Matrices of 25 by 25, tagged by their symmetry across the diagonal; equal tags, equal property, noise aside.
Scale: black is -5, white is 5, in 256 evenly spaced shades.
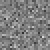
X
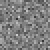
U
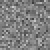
X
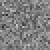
X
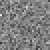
X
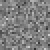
U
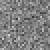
X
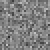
X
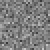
X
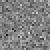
X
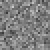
U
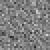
U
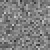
X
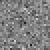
X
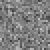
U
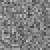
X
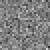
U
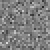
U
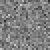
U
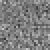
X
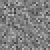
U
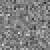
U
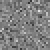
U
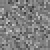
U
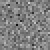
X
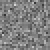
U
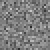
X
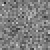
U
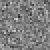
U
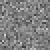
X
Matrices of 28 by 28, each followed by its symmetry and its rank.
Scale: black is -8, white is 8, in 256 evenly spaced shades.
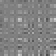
symmetric, rank two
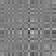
symmetric, rank two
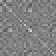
symmetric, rank five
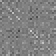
symmetric, rank five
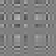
symmetric, rank one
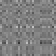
neither, rank two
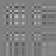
symmetric, rank one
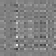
neither, rank two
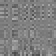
neither, rank three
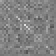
symmetric, rank five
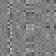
neither, rank three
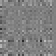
neither, rank three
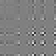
symmetric, rank one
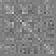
symmetric, rank five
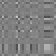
symmetric, rank two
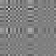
symmetric, rank one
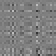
neither, rank two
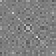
symmetric, rank five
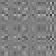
neither, rank two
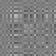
symmetric, rank two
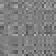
neither, rank three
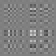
symmetric, rank one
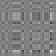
symmetric, rank one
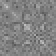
symmetric, rank five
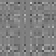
neither, rank two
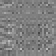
neither, rank three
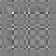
symmetric, rank two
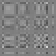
symmetric, rank two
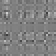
neither, rank two
